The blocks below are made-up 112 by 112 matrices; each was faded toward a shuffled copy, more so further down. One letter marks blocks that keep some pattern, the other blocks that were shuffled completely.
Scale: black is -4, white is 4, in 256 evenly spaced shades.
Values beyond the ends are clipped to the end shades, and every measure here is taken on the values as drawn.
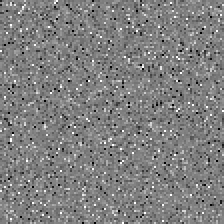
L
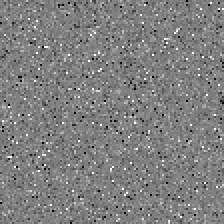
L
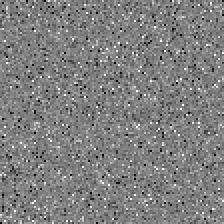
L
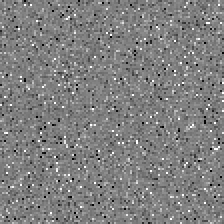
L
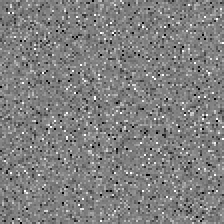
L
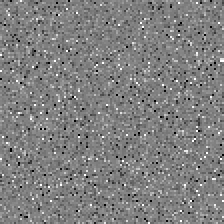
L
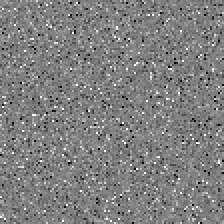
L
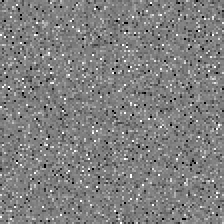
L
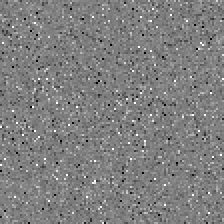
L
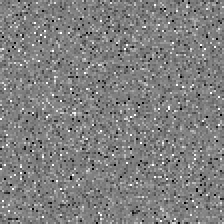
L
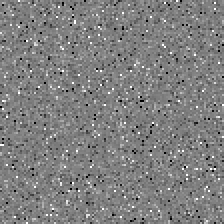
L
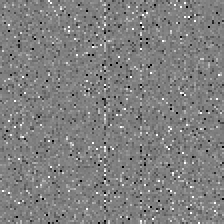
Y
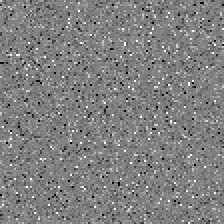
L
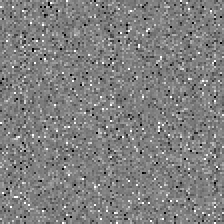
Y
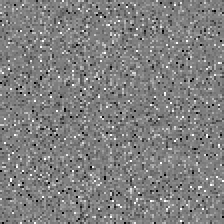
Y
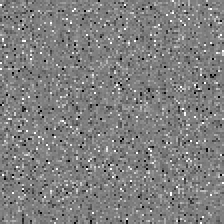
Y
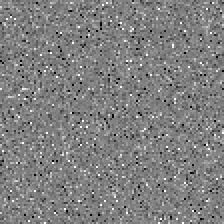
L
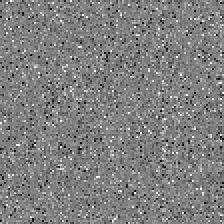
Y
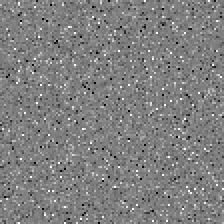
L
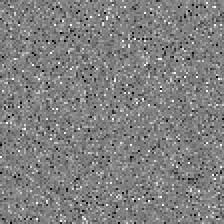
L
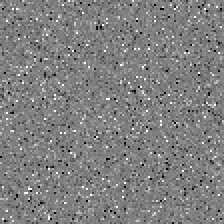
L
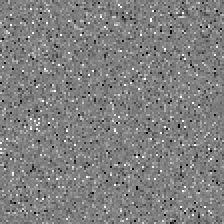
L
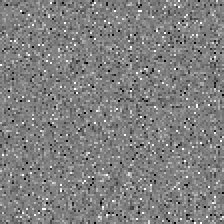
Y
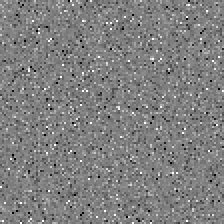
L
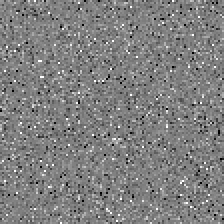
Y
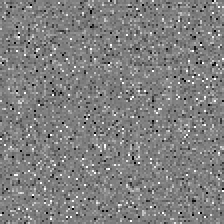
Y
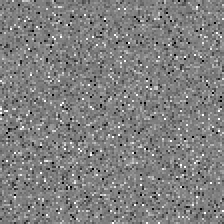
L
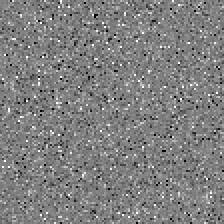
L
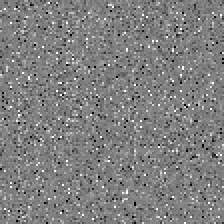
Y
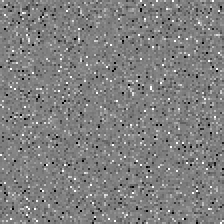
Y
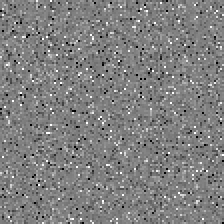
Y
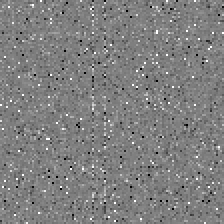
Y
